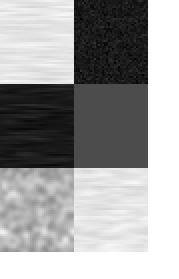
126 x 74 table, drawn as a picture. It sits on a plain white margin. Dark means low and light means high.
It is made of 3 by 2 panels. Panel 1,1: very high, streaked across, faint in contrast. Panel 1,2: very low, fine-grained, faint in contrast. Panel 2,1: very low, streaked across, faint in contrast. Panel 2,2: low, flat. Panel 3,1: high, blotchy. Panel 3,2: very high, streaked across, faint in contrast.
